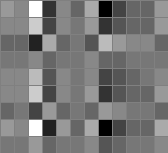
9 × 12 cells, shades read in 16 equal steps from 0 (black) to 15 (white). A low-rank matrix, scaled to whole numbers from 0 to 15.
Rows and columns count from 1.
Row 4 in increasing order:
6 6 6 7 7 7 7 7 7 7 8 8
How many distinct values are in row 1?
8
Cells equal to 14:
0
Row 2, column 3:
12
